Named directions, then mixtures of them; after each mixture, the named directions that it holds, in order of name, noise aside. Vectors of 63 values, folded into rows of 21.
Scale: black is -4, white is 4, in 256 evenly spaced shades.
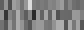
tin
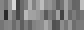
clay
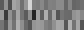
tin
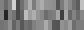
clay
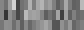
clay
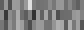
tin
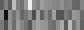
clay, tin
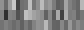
clay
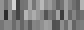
clay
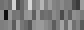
clay, tin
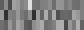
tin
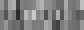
clay, tin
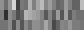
clay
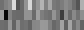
clay, tin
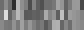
clay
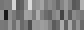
clay, tin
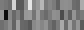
clay, tin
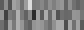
tin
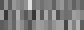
tin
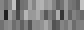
clay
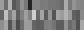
tin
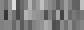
clay
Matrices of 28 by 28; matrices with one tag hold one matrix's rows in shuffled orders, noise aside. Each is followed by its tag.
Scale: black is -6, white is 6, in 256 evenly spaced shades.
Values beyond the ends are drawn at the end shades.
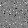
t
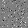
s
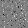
s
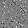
s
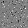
s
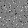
t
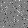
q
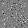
s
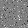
q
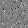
s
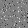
q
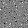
t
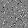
s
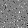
q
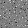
t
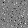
s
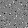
t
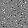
s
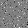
q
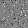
s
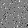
q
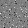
t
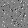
s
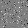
q
